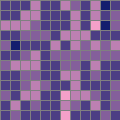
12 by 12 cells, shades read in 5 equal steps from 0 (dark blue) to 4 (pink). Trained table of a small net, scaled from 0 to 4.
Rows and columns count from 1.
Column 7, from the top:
3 1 1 3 1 2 2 3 1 4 3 4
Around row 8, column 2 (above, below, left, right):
3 1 1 2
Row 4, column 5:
2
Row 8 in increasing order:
1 1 1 1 1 1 1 2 2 2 3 3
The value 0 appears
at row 1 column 11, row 3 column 11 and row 5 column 2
